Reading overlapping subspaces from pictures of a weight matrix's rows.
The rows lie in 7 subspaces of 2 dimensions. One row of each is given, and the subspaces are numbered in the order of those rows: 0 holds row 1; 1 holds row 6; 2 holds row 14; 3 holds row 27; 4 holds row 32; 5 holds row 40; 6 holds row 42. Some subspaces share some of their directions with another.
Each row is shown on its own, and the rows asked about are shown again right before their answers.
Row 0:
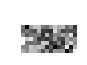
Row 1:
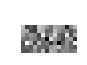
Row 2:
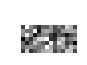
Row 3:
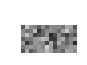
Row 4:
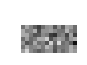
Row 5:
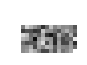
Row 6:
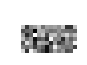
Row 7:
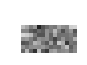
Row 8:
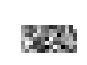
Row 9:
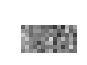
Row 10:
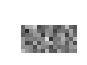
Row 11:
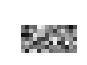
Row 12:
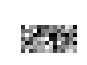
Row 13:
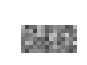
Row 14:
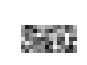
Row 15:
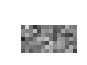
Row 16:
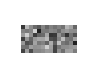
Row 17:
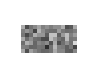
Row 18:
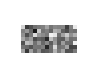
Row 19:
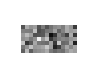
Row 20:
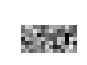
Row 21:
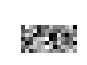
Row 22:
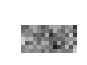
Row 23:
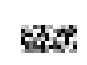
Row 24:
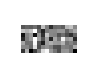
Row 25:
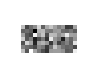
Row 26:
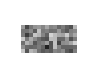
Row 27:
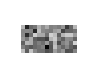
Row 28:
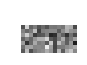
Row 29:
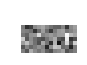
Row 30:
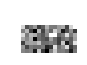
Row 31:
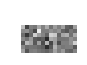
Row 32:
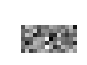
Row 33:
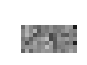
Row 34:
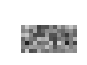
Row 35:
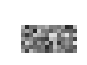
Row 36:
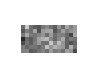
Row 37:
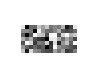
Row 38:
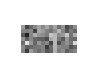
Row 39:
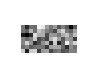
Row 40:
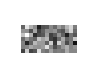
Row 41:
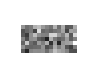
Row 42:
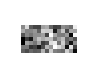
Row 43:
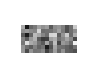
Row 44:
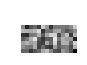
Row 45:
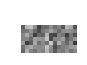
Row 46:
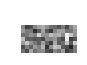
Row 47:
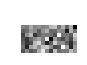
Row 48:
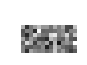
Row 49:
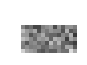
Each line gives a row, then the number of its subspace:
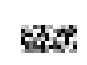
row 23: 2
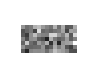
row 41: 3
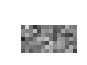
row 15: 6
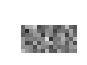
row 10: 0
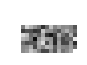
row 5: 1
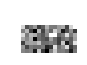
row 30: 5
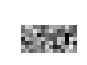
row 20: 2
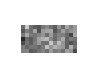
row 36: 6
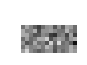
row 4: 3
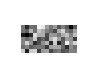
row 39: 5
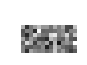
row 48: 3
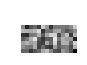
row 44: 1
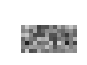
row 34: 5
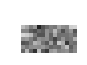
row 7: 5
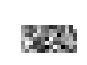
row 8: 4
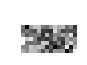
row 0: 6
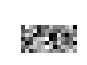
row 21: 4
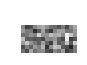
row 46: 2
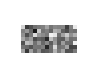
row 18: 5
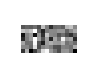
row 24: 1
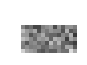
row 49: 3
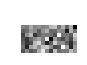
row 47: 4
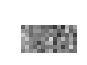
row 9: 4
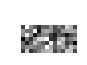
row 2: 6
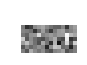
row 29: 2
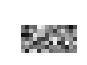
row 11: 5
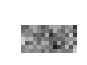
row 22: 6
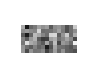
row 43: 1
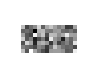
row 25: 1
